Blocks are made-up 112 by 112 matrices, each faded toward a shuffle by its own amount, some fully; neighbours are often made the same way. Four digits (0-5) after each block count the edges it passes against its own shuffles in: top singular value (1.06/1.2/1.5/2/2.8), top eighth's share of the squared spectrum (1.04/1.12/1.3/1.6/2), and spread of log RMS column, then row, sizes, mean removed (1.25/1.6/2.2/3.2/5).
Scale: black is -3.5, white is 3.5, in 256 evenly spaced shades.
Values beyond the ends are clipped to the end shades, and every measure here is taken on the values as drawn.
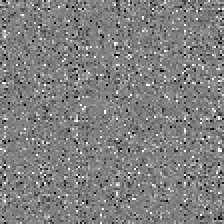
4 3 2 2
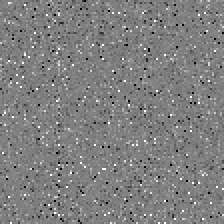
2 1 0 0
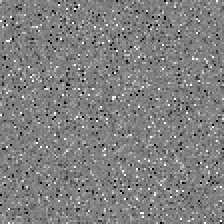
1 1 0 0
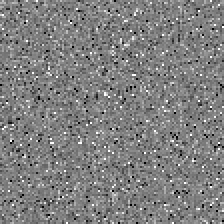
0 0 0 0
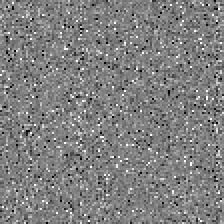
0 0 1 0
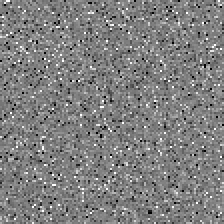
0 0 0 0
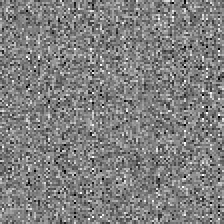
1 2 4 0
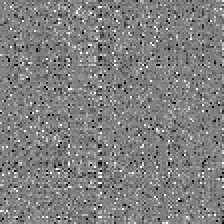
4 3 2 1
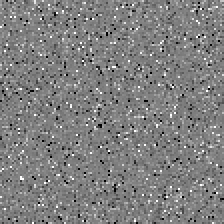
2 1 0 0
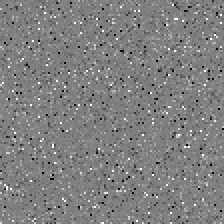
0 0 0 0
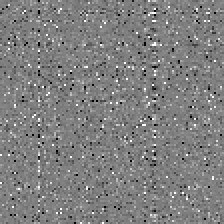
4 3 2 2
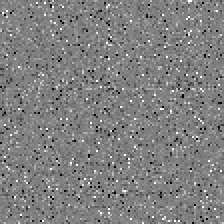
2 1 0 0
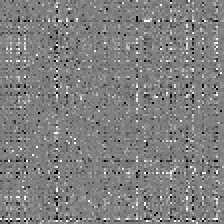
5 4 3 3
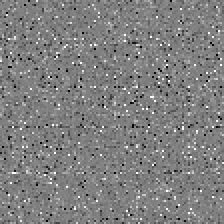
3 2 1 1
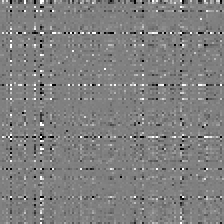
5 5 3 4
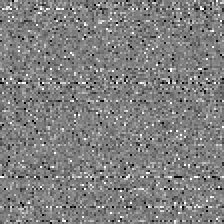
2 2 0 3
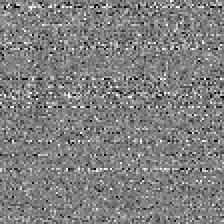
2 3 0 4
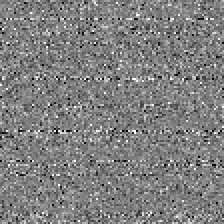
2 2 0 3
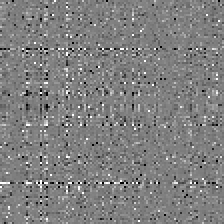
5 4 3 3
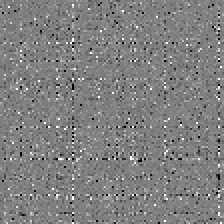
4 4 2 2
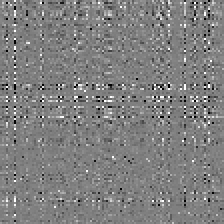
5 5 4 4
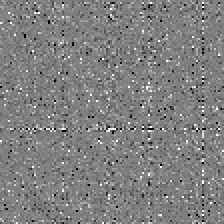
4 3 2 2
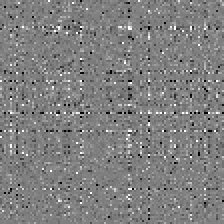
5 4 3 3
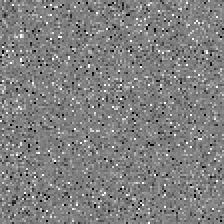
2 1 0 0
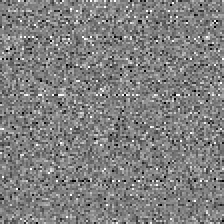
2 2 0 3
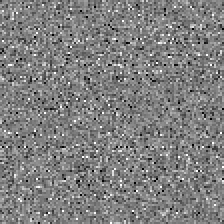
1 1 0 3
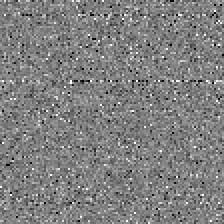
2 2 0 2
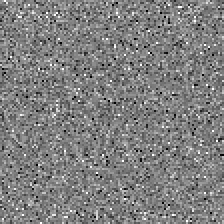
0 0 0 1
